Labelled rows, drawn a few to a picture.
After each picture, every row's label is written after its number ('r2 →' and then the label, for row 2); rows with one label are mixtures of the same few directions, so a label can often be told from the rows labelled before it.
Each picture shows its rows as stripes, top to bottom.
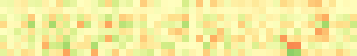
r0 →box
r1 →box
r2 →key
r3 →key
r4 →key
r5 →box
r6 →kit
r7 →kit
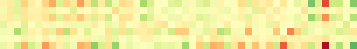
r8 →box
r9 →kit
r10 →box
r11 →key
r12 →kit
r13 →box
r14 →box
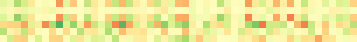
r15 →kit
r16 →key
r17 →kit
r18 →kit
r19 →key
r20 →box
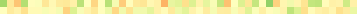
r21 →key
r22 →kit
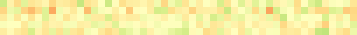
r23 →key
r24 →key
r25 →box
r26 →box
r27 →key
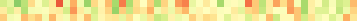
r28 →kit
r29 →kit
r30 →key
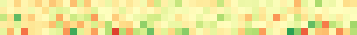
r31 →key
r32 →kit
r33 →kit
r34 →box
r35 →kit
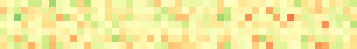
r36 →key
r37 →key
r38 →kit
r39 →box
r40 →key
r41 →kit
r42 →key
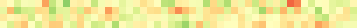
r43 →kit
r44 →box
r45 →key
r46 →box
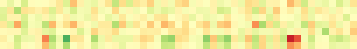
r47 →kit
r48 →kit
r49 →key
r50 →kit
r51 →box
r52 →kit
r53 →kit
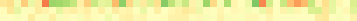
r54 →kit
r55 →box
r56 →key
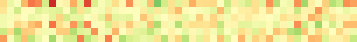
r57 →key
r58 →key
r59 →box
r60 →key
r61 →kit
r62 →key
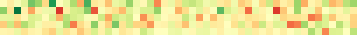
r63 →key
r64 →kit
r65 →box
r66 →kit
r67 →box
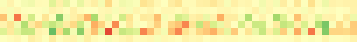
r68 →box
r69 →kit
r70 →kit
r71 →box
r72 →box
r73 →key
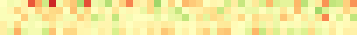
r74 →key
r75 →key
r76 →box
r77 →kit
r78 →kit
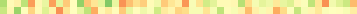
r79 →key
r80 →kit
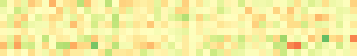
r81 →key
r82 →kit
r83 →box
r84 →kit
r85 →box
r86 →box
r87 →kit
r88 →box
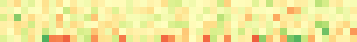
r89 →key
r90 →kit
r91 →kit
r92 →key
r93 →box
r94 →kit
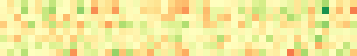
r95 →box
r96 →box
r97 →kit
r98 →key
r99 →box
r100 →key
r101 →key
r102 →kit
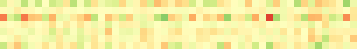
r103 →key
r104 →box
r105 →key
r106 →box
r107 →box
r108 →box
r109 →key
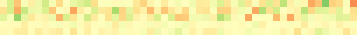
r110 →box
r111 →kit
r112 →kit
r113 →kit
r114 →key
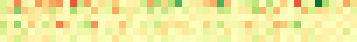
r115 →key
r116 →kit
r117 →key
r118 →kit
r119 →key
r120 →kit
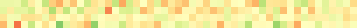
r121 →kit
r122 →box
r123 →key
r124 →kit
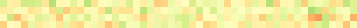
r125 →key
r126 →box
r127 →box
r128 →key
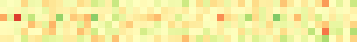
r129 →box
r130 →kit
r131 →kit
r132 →key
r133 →box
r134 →box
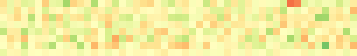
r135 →kit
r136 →box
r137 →key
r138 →box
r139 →key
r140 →kit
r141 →box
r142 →key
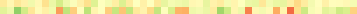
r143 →kit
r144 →kit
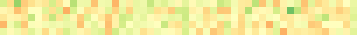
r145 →kit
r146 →kit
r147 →key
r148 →key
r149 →box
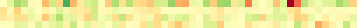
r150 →kit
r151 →kit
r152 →kit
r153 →key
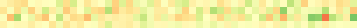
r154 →kit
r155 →box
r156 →box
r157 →box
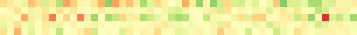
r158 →box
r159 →key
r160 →box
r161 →key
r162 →kit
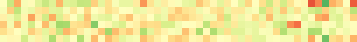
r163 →box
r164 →box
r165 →key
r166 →kit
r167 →box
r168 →box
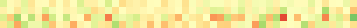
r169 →key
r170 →box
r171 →box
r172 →kit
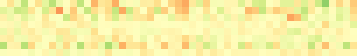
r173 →box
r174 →kit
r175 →kit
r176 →box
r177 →kit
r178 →box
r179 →key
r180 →box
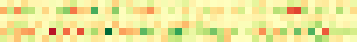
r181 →kit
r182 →kit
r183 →box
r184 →box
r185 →box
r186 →key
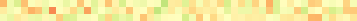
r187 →key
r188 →key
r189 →box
